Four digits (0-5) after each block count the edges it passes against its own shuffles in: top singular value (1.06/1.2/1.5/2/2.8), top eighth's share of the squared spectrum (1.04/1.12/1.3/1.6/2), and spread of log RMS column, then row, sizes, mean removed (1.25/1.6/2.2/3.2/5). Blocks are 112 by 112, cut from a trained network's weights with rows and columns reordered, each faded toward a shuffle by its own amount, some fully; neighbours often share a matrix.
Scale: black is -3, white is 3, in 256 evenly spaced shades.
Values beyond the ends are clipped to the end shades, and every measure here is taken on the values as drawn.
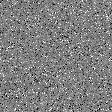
0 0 0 0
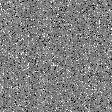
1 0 0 0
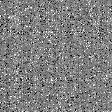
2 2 0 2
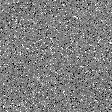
0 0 0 0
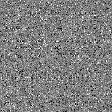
3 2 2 1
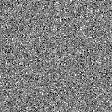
3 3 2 2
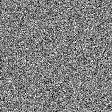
2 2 0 0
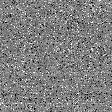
1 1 1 0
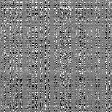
4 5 5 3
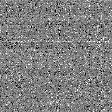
2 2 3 0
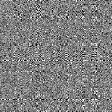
4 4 3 3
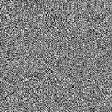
4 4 3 2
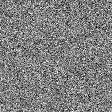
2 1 0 0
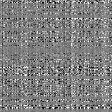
4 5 1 5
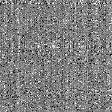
3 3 1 3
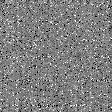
2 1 0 1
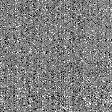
3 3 0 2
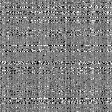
4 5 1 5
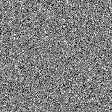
2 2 0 0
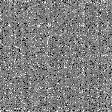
2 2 0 2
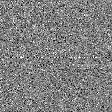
3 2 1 1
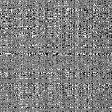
4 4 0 4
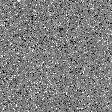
0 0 0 0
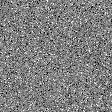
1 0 0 0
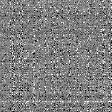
3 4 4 2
